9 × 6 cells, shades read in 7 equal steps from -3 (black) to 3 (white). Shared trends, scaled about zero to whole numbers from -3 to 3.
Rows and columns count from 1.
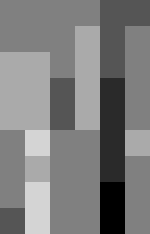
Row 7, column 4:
0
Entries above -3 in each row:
6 6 6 6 6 6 6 5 5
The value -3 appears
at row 8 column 5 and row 9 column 5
